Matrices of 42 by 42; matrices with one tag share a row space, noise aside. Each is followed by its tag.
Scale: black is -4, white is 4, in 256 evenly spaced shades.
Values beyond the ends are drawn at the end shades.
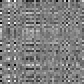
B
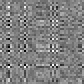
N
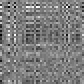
B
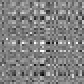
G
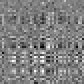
G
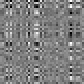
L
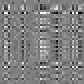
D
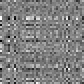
B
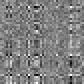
L
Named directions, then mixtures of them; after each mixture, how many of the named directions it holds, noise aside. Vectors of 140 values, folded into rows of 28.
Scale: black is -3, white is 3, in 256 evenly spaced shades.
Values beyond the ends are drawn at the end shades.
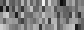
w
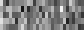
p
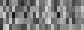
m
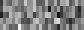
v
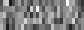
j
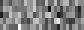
one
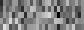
three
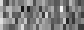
one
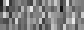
three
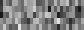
one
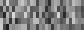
one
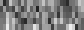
two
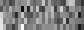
three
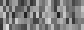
one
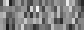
one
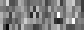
three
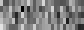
two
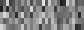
two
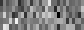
three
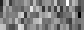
three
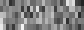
three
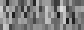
two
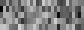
two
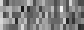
one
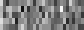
one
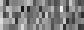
one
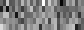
one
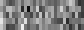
two
